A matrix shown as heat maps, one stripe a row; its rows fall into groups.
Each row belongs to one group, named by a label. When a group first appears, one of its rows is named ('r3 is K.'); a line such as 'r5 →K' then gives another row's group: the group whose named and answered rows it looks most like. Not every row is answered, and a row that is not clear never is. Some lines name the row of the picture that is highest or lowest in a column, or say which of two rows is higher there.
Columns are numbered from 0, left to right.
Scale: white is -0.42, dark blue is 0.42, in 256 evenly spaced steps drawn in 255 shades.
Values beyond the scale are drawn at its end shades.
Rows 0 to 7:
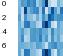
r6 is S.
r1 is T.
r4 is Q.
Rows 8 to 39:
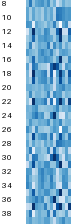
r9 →S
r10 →S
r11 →Q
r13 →T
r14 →Q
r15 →Q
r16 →T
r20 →S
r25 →Q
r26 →Q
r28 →S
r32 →Q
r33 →Q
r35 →T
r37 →T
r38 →Q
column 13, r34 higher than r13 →Yes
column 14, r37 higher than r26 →Yes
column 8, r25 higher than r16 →No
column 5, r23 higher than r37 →No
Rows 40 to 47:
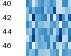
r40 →Q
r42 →T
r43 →Q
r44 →T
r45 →T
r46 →Q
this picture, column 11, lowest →43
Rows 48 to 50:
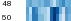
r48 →S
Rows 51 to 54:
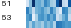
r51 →T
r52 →Q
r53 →Q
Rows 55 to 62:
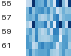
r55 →T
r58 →T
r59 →Q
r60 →Q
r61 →Q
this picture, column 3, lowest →61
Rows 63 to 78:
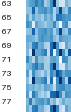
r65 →S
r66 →Q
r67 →T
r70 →T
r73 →S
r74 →T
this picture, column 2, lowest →66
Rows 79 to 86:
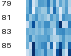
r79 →Q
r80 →Q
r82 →T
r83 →S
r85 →T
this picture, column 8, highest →85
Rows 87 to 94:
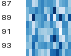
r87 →Q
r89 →T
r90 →Q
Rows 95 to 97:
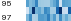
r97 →Q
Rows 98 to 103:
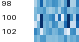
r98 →T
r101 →T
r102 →Q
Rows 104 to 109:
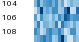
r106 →S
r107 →Q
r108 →Q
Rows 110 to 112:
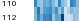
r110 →Q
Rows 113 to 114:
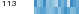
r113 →Q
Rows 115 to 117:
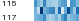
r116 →T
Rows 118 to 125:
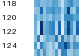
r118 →S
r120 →S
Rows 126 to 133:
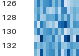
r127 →Q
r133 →T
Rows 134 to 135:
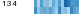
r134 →S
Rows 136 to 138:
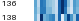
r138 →T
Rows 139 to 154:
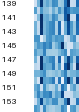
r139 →T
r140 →S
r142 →T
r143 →T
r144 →Q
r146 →Q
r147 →T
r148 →T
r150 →T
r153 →T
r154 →Q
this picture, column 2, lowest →144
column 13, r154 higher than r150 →Yes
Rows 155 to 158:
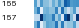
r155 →S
